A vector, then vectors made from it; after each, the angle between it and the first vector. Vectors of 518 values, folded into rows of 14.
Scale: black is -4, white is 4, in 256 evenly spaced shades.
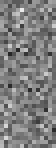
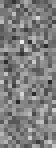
orthogonal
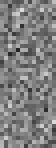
nearly parallel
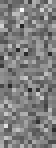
nearly parallel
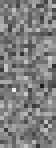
partly aligned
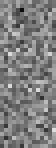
nearly opposite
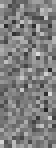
partly aligned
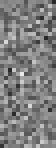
orthogonal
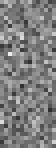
partly opposed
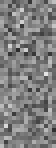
nearly parallel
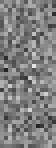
partly opposed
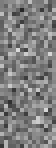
nearly opposite
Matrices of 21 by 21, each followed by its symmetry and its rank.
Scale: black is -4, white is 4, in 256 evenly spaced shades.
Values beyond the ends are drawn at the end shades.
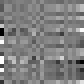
neither, rank two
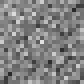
symmetric, full rank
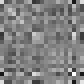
symmetric, rank three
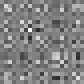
symmetric, rank three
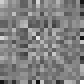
symmetric, rank three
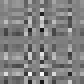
neither, rank two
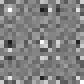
symmetric, rank three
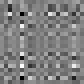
neither, rank two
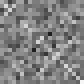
symmetric, full rank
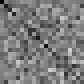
symmetric, full rank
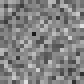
symmetric, full rank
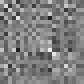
symmetric, rank three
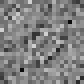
symmetric, full rank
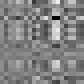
neither, rank two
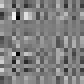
neither, rank two
